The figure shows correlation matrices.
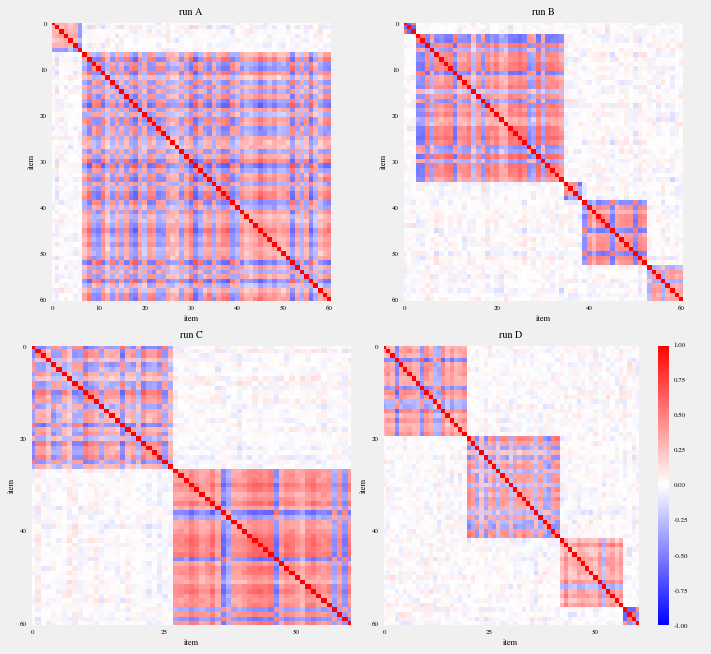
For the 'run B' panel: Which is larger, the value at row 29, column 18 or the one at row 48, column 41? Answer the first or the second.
the first
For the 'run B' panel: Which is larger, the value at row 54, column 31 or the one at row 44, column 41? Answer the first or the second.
the second
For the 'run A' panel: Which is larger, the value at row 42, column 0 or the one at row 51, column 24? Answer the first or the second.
the first
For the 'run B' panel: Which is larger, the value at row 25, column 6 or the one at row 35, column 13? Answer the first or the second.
the second
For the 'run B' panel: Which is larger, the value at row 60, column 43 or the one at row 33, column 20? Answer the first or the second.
the second
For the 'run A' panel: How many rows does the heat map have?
61
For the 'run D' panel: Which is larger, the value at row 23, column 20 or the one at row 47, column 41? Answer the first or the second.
the first
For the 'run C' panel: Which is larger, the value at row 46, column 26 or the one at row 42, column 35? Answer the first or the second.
the second
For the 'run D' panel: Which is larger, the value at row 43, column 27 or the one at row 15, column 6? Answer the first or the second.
the second
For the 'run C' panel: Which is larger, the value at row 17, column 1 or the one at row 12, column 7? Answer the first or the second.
the second
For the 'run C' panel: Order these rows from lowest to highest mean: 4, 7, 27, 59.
59, 4, 7, 27
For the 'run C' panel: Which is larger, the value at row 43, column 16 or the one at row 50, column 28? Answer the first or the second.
the second
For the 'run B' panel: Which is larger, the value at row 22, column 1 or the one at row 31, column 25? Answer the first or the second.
the second
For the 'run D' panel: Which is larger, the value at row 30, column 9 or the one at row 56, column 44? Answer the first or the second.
the second
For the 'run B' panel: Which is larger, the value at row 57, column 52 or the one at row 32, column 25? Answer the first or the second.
the second
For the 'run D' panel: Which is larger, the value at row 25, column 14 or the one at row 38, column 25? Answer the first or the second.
the first
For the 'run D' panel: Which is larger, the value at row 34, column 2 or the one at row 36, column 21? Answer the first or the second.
the first
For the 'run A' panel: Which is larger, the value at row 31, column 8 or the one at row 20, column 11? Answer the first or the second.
the second
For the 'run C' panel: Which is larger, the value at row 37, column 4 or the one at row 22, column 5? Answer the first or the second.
the first
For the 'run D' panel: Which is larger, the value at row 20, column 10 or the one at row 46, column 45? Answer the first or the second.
the second
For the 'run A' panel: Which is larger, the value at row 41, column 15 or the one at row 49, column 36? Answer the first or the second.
the second
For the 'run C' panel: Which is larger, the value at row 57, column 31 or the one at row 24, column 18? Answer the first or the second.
the second
